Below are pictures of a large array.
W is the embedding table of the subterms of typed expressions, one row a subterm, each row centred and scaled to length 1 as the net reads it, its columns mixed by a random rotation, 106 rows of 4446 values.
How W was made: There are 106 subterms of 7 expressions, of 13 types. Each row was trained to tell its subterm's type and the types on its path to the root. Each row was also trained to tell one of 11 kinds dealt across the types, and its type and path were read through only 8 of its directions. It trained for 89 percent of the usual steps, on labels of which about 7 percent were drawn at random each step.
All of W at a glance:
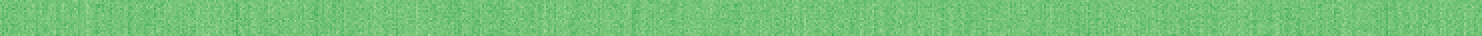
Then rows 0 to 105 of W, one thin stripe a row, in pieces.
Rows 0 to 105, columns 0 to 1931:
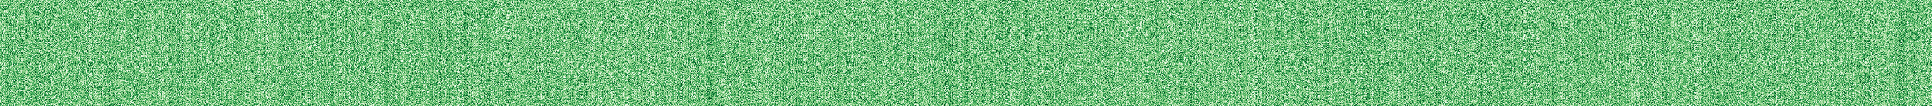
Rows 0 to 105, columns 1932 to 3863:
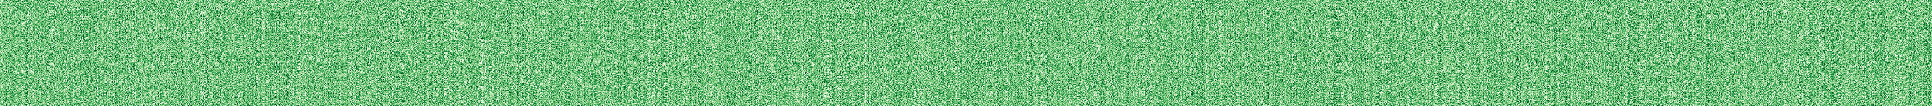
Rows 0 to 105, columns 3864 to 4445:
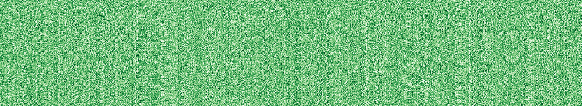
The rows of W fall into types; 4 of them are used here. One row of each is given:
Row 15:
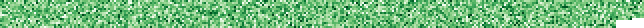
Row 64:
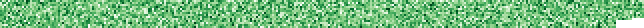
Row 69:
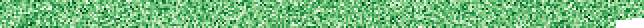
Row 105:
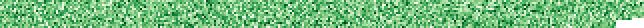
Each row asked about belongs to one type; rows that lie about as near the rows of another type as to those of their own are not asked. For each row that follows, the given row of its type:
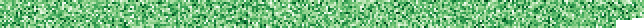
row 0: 105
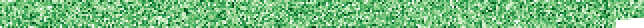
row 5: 69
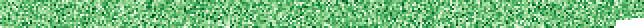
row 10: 64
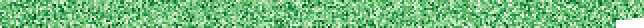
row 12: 69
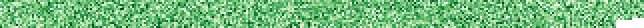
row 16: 15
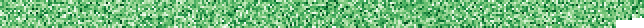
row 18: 15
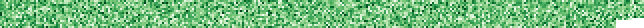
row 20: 69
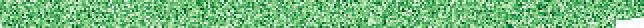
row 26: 64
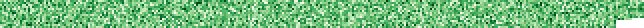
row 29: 64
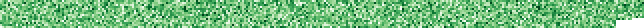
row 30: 64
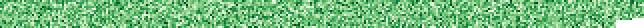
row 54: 15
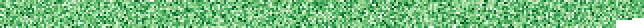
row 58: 105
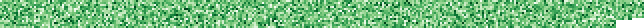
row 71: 105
